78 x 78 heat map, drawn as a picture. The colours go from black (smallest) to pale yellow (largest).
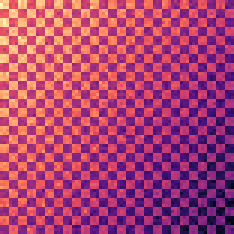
Ninth with the highest average: top left. Slope: up to the top left. Average level on the scale: 50%. Ninth with the lowest average: bottom right. Lone odd cells: none.
